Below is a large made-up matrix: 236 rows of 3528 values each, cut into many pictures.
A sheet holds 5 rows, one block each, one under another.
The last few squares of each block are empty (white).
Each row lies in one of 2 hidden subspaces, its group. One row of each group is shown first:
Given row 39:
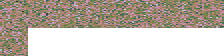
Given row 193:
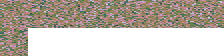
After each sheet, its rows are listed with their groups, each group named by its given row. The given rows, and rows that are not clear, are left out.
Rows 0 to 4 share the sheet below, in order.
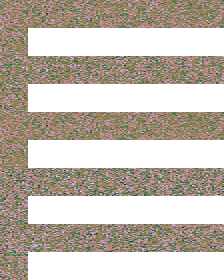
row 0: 39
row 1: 39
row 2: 39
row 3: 193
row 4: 193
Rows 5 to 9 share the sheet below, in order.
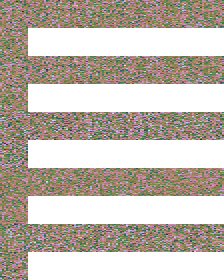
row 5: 39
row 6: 39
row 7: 193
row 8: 39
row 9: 193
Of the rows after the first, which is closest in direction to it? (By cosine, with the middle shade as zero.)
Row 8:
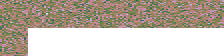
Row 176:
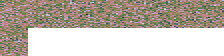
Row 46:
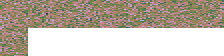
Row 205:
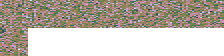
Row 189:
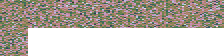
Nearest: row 189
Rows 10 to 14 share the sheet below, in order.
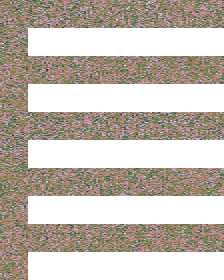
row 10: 193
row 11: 39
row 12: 193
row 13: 39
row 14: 39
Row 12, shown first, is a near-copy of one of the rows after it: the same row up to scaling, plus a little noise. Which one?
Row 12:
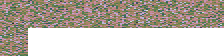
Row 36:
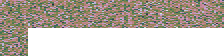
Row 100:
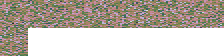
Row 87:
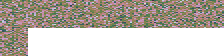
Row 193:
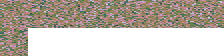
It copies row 100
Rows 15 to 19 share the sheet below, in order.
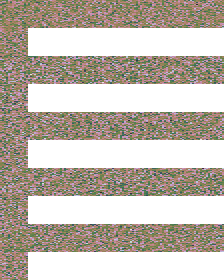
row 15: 193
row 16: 193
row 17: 193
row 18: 193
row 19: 193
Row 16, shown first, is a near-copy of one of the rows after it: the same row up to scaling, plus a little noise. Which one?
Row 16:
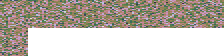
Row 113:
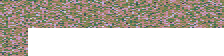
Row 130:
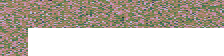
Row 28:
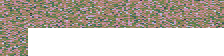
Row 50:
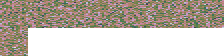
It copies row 113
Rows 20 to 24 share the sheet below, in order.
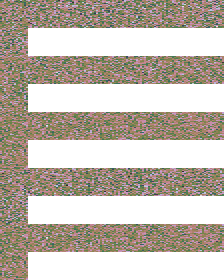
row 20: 39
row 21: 193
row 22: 39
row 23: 193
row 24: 39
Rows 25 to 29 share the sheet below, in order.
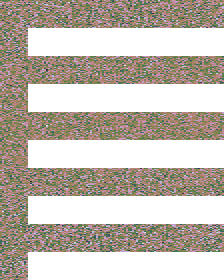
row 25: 193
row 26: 39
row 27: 39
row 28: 193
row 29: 39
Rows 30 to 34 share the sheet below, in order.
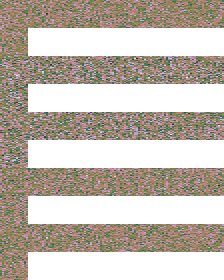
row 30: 39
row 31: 193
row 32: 193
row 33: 193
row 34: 39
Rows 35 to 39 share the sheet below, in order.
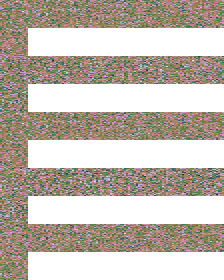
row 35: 39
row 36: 193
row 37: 39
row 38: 39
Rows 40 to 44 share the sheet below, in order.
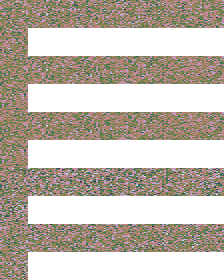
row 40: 39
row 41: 39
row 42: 39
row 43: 39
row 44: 193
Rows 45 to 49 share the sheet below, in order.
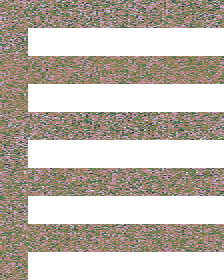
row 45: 39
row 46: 39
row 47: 193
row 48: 193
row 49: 39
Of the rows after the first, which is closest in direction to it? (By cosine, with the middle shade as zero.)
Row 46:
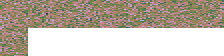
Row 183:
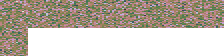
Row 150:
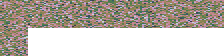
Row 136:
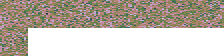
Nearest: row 136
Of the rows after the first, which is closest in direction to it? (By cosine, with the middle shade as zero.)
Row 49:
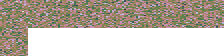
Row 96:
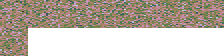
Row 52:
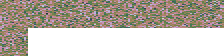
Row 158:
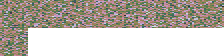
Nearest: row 52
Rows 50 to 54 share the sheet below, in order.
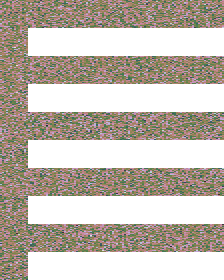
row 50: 193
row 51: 193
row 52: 39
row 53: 193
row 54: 193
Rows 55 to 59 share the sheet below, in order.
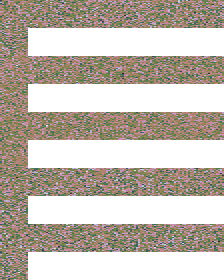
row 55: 193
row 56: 193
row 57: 39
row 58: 193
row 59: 193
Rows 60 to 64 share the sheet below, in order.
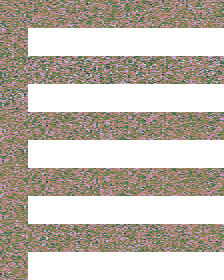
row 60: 193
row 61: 39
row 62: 39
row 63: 39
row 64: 39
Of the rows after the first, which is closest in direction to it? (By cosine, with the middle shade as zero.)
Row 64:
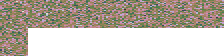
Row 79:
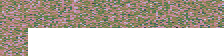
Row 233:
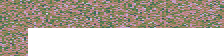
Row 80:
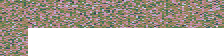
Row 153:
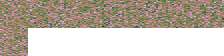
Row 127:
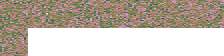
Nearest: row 127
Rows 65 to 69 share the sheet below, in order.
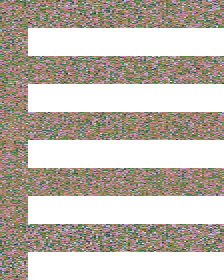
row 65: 39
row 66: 193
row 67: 193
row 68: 39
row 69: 39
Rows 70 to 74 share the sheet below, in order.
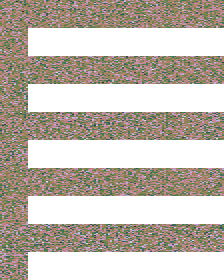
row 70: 39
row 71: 193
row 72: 39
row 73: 39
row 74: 193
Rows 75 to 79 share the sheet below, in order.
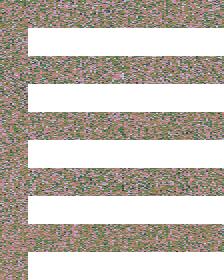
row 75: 39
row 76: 193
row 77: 193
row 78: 193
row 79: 193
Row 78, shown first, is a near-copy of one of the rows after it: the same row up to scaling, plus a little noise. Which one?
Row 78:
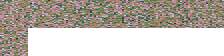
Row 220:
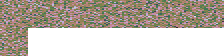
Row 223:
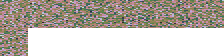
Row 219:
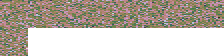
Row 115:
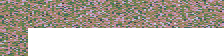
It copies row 223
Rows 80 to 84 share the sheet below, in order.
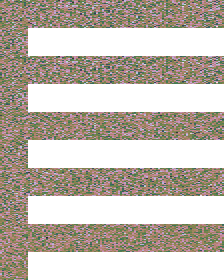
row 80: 39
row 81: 39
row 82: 193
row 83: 193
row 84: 39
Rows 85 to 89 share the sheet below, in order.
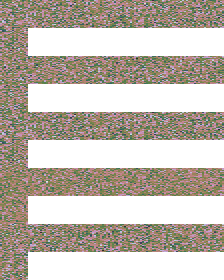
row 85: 193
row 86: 193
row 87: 193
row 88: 39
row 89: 193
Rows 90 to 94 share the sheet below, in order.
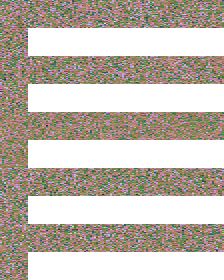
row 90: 193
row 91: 193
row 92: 39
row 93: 193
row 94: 39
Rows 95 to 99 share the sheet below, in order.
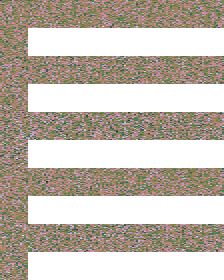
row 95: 193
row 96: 39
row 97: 193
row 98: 39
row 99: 39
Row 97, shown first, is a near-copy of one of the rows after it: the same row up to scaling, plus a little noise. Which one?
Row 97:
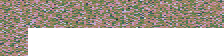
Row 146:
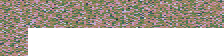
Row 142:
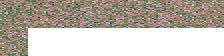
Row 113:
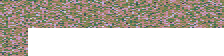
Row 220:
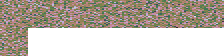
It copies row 146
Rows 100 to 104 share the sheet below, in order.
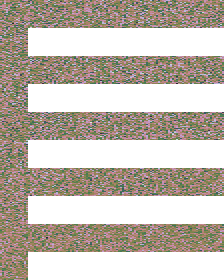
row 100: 193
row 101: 193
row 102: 193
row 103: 193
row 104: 39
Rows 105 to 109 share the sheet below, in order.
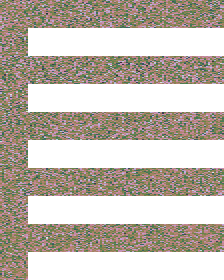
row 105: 39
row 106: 193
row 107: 193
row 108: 193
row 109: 39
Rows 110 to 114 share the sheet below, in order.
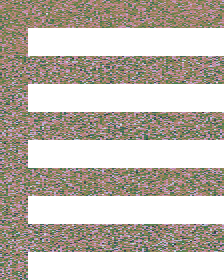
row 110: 39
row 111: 39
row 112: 193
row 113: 193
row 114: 193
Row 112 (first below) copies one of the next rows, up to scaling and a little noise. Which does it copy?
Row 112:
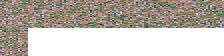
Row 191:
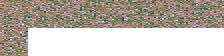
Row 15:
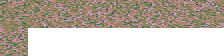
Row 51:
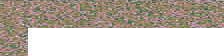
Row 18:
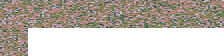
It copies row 18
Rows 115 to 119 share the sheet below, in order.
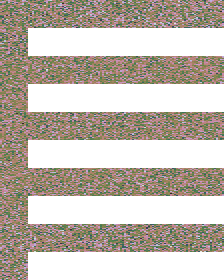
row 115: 193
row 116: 39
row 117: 39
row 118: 193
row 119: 193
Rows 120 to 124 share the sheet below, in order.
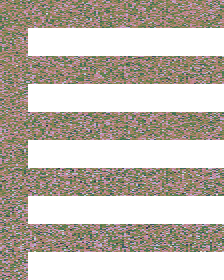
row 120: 39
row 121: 193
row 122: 39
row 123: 39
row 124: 193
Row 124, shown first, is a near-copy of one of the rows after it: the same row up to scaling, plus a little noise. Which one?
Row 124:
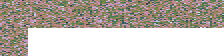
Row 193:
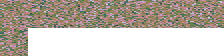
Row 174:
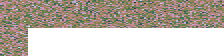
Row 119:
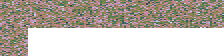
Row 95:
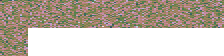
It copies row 119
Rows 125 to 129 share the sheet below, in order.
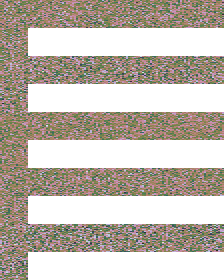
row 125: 193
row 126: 193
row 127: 39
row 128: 193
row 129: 39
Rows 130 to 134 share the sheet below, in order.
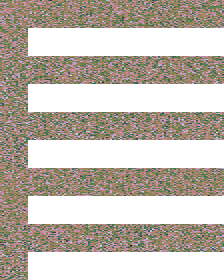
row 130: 193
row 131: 193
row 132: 193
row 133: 193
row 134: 193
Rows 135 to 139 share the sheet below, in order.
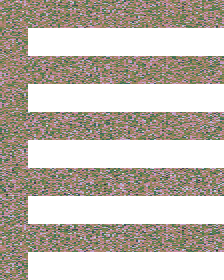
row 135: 39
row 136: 39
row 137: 39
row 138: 193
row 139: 39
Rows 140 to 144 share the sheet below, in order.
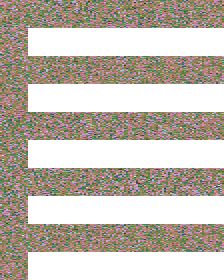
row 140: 193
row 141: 39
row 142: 193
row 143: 193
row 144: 39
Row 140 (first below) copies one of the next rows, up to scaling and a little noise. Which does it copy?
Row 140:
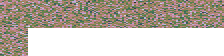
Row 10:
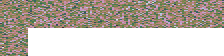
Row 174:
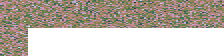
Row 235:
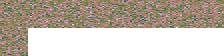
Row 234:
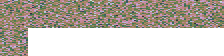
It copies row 174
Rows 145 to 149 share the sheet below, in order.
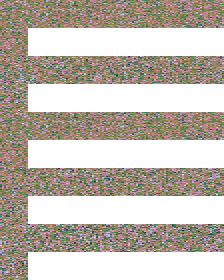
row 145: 39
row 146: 193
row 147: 39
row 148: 39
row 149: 39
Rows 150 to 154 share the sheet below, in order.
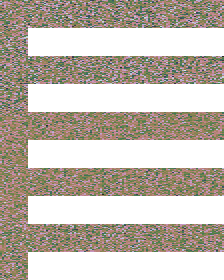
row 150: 193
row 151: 193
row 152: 39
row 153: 193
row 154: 39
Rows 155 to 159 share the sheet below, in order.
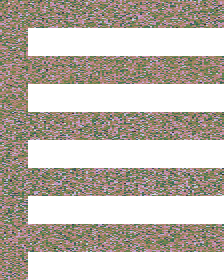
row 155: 193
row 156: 39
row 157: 193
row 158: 193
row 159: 193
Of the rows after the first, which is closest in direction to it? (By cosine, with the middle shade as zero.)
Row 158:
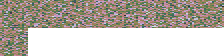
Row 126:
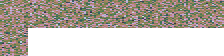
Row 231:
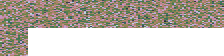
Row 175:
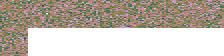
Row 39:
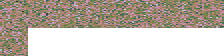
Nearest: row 231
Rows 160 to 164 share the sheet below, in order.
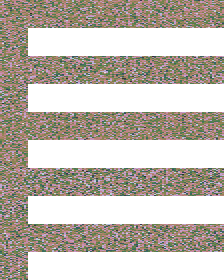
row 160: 193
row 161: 193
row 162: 39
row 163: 39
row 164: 193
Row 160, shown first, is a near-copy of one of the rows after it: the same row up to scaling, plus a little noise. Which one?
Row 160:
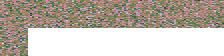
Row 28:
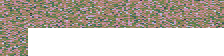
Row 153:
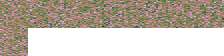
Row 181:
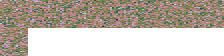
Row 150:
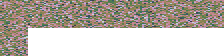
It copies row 28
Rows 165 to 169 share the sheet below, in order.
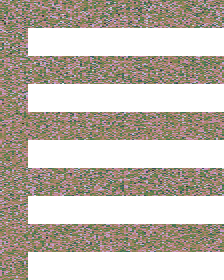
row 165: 193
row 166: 193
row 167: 39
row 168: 193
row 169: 39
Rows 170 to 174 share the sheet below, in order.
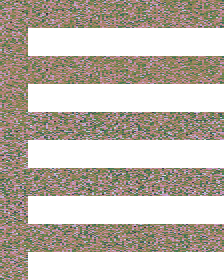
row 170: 39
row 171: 39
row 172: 193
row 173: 193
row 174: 193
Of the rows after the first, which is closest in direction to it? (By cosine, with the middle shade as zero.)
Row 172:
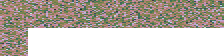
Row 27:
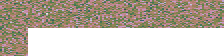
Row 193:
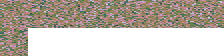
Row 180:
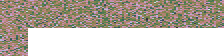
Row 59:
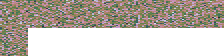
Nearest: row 180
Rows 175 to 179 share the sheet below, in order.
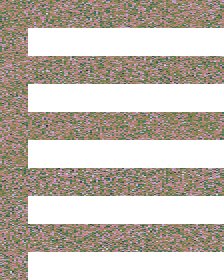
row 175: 39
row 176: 193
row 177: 39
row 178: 39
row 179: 193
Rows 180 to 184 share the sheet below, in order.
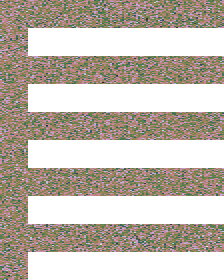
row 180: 193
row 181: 193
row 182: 39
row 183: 39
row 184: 193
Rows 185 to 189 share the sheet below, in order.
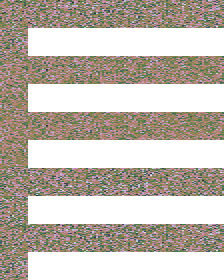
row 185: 39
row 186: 39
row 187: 39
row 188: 193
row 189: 39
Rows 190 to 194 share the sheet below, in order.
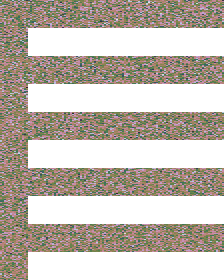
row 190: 193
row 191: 193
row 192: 193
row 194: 39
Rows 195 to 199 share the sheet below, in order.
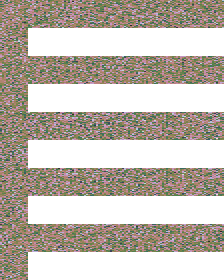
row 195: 193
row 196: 39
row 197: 39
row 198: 39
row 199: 193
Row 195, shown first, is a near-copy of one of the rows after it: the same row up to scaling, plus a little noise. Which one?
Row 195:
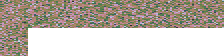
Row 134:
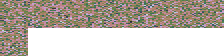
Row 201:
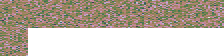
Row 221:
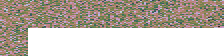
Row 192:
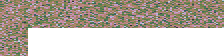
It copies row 192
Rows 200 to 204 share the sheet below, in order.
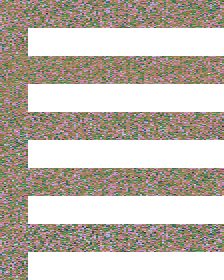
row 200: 39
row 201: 193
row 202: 193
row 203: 193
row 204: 39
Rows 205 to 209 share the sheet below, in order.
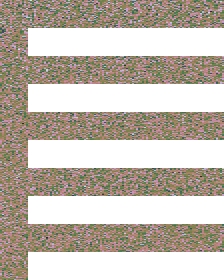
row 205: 193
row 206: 39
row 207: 39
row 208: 193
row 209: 39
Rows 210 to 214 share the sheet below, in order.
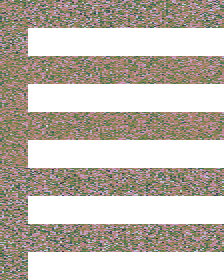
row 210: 39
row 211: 39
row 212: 39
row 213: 193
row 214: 193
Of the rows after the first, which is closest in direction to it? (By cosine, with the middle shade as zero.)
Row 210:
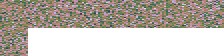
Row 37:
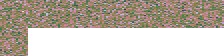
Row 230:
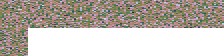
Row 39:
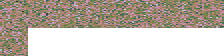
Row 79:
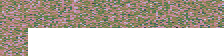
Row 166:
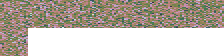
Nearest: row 39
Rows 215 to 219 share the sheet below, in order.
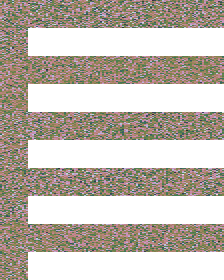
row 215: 193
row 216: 39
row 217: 193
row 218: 39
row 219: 193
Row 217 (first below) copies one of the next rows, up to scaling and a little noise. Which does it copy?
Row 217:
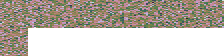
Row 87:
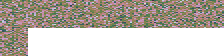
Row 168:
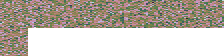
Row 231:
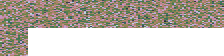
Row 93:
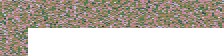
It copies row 168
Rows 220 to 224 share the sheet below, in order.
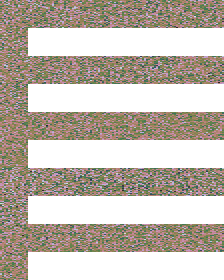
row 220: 193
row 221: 193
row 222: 39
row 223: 193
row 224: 39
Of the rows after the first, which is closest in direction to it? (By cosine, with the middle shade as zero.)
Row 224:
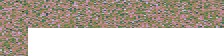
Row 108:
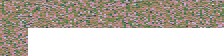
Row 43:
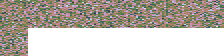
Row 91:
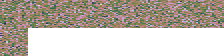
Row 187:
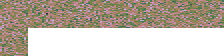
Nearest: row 187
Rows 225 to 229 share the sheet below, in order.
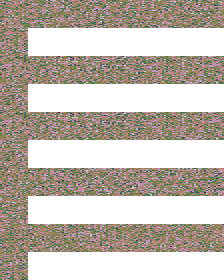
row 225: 193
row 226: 39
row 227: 39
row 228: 193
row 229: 193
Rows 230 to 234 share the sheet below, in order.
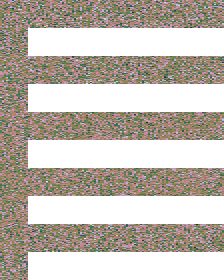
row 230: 193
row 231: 193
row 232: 193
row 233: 39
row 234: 193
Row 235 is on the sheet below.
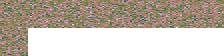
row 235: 193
